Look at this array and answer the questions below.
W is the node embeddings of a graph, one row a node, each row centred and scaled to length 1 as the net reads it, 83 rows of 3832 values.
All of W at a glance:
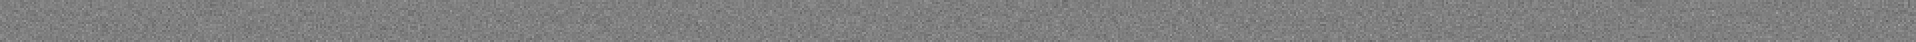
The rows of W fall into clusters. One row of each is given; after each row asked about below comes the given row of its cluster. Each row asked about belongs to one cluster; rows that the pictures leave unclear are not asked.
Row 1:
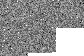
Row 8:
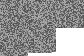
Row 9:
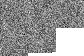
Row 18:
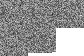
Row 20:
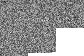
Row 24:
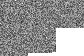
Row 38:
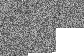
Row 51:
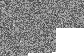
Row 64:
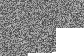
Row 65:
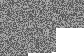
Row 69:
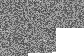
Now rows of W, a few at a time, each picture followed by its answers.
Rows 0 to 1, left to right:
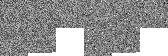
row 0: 24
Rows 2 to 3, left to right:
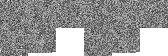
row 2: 9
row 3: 8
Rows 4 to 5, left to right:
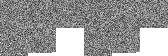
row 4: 65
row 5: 38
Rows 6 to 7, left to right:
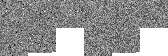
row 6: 1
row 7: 18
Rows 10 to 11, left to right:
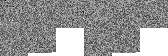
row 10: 24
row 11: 1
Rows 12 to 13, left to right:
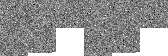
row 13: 1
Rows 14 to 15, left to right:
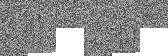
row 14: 38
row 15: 65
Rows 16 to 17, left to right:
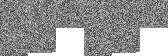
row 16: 9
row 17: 64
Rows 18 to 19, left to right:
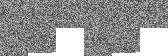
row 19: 69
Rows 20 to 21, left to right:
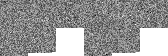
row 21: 8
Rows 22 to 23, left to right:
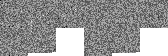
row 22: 24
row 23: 20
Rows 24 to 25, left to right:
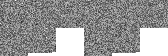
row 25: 20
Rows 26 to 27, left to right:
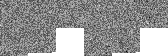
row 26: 51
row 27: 65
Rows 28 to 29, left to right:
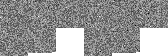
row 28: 8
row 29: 24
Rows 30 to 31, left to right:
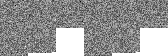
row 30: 65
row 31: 65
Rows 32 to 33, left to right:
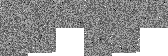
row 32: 9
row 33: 69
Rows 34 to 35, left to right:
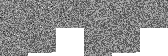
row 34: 64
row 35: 1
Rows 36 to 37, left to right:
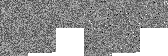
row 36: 51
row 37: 1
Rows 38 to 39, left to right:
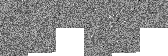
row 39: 69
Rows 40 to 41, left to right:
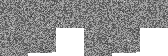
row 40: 69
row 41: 69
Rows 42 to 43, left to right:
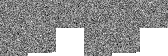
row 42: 24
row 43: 24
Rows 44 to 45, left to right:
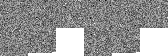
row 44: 64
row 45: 24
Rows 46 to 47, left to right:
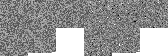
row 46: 8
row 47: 18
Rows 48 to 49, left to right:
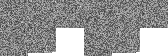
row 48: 69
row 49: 38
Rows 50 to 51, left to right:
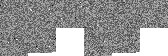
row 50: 69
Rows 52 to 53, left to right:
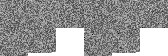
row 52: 8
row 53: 8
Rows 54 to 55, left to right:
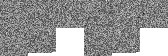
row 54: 64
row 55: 38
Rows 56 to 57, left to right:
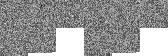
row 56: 20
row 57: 9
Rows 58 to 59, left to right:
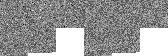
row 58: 8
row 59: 51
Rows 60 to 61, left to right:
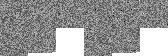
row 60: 38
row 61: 69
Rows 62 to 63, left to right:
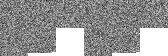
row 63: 18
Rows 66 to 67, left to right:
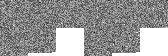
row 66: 51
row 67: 20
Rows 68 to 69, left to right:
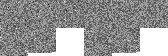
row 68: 8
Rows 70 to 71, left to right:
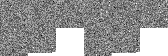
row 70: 9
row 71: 64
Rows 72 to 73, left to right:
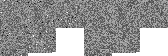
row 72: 9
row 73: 9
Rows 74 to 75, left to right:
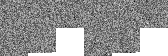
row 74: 20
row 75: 65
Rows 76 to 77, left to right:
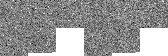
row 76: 18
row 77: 8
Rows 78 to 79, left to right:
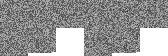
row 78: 65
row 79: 69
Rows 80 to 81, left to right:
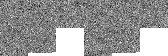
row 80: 18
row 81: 51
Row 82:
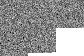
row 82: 20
